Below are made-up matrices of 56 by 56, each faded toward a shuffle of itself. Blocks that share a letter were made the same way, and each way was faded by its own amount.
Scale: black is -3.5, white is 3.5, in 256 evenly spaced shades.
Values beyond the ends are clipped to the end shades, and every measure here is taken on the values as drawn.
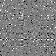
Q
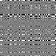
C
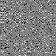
Q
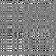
C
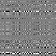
C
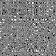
Q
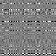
C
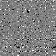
Q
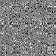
Q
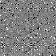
Q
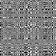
C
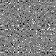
Q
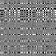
C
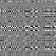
C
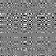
C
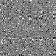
Q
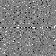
Q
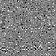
Q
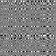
C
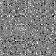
Q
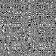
Q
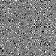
Q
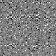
Q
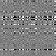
C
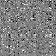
Q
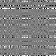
C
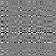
C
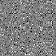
Q
